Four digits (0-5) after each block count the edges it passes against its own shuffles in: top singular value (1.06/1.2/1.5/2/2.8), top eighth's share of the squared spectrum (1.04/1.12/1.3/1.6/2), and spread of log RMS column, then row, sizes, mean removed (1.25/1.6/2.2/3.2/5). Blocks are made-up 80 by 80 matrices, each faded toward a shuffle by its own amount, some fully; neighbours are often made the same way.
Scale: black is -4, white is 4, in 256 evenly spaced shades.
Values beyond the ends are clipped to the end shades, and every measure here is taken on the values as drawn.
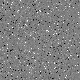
1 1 0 0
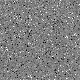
0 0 0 0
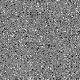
3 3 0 1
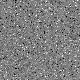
0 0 0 0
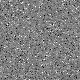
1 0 0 0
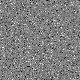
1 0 0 0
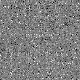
3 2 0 1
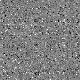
3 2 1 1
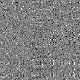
4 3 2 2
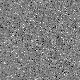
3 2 0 0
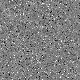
2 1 0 0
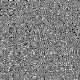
3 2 1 1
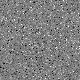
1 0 0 0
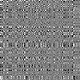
5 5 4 4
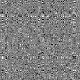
4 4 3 2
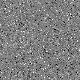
2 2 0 0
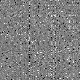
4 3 2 0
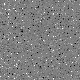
1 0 0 0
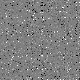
2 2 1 1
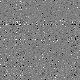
3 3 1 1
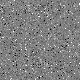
1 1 0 1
